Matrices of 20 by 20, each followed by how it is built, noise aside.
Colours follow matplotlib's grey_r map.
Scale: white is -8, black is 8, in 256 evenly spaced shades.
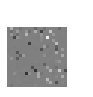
sparse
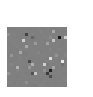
sparse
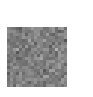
noise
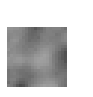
smooth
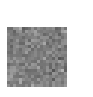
noise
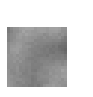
smooth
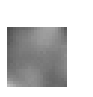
smooth
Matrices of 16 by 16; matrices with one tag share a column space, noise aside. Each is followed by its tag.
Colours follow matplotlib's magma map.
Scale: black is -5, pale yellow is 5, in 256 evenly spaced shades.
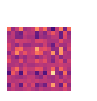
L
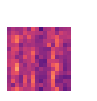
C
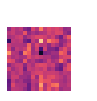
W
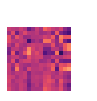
W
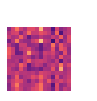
W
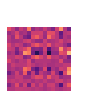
L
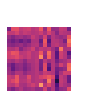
C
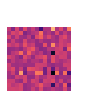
L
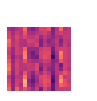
C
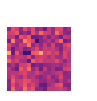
W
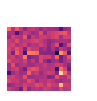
L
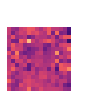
W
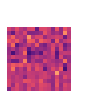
W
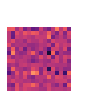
L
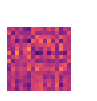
W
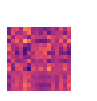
W
